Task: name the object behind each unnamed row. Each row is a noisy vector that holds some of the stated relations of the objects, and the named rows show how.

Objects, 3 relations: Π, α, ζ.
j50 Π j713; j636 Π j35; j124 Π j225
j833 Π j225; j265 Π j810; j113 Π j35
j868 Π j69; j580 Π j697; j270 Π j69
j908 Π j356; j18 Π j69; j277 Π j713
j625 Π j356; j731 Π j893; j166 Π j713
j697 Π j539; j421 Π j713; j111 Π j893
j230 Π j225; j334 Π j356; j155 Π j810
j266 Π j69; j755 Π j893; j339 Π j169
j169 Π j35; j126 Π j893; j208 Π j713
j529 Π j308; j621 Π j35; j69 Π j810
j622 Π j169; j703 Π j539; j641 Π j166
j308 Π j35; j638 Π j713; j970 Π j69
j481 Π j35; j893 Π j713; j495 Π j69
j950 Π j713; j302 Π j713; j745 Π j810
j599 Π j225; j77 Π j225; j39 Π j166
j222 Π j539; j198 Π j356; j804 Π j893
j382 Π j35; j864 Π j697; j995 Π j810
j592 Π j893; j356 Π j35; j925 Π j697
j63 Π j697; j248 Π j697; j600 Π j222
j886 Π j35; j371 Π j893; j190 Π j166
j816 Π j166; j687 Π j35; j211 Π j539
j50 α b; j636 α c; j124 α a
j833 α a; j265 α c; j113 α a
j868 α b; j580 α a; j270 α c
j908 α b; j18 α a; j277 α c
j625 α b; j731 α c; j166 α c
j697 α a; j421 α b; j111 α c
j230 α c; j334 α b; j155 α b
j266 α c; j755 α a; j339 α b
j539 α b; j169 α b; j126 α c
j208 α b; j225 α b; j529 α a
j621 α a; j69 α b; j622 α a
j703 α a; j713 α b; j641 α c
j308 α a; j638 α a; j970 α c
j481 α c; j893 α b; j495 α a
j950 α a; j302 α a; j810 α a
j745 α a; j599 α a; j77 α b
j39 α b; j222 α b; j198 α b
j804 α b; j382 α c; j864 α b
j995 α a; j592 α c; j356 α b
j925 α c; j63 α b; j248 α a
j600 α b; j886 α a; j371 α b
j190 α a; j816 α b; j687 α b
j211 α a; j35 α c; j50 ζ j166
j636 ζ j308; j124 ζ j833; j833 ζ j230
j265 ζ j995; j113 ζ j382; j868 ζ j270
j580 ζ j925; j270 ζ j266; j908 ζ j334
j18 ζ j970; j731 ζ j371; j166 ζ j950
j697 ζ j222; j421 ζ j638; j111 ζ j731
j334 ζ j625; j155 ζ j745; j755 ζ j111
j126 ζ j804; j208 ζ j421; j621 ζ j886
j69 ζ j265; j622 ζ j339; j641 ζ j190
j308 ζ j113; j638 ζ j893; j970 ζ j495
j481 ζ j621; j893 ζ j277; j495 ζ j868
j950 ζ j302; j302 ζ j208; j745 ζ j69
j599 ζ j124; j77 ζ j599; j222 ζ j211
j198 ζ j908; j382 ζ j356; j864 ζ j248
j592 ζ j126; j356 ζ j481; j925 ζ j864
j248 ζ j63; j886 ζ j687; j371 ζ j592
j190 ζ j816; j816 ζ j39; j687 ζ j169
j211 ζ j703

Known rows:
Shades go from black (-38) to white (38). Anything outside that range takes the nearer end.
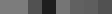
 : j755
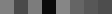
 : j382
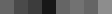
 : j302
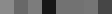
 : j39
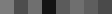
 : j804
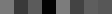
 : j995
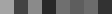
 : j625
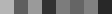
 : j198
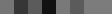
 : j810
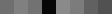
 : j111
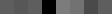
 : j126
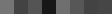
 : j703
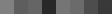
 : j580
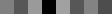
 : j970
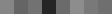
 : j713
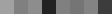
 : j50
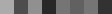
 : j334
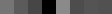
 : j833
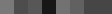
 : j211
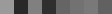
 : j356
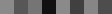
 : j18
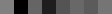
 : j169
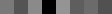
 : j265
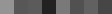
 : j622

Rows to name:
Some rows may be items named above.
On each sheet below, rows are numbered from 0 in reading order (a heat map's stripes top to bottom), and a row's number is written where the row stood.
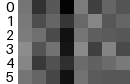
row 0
j995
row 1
j697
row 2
j190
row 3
j18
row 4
j308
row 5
j950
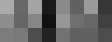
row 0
j155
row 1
j636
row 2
j755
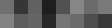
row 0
j893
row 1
j580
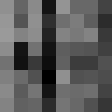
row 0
j636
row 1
j864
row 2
j50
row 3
j687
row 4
j886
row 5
j124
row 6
j208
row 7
j580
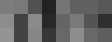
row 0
j755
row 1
j63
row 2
j539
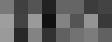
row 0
j248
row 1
j868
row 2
j356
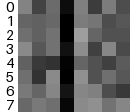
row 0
j495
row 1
j592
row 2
j230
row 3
j18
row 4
j638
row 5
j266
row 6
j925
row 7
j166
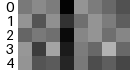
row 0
j641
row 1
j222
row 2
j166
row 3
j69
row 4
j622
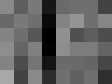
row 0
j208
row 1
j166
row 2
j599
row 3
j225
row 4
j421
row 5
j625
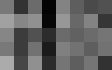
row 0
j481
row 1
j77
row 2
j308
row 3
j35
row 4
j334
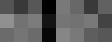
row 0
j277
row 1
j816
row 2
j731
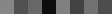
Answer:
j745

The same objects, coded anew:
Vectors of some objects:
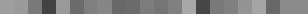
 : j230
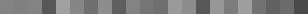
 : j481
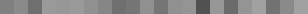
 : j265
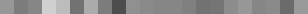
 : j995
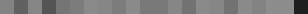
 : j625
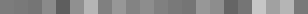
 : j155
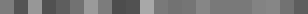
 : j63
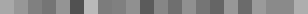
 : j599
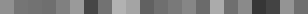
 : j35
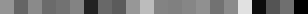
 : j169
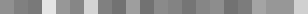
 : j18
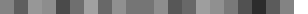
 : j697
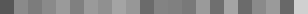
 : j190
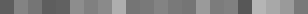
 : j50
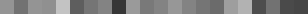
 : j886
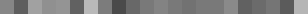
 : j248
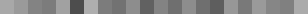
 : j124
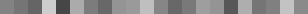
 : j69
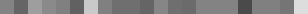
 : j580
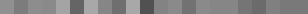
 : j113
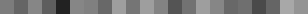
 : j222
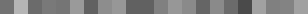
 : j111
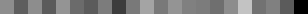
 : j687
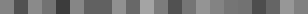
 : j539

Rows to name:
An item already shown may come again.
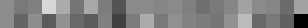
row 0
j995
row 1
j687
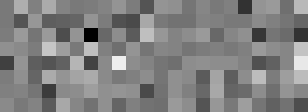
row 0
j755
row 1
j63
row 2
j893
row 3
j745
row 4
j166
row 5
j970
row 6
j636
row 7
j481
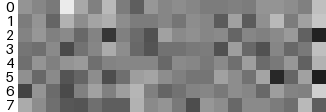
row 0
j495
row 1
j970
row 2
j804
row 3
j925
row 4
j950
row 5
j356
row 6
j641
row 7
j225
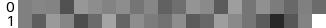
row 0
j382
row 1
j697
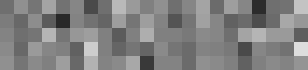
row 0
j302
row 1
j222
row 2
j868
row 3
j580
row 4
j622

